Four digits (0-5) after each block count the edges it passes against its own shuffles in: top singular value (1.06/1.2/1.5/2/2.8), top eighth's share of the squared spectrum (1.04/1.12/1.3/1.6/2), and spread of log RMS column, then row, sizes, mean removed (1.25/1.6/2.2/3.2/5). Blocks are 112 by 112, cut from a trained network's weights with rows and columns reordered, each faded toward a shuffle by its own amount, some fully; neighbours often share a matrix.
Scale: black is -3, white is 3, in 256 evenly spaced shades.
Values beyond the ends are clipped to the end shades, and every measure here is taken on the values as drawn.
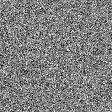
2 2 0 1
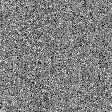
0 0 0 0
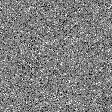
0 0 0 0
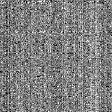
4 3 1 3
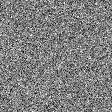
0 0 0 0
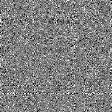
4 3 3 2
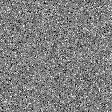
0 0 0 0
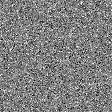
0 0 0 0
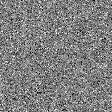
1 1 0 1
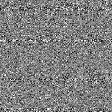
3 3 0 3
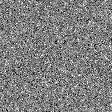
1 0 0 0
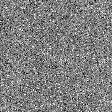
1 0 0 0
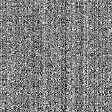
4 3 1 3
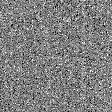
1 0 0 0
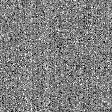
2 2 0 1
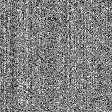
3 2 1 2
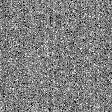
2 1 0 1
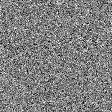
1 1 0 0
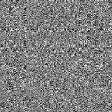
3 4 2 3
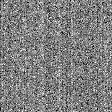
3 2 1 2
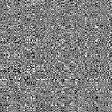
4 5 3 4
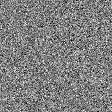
2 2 0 0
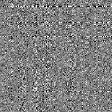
4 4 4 3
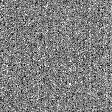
2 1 0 0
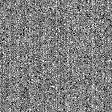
2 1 0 1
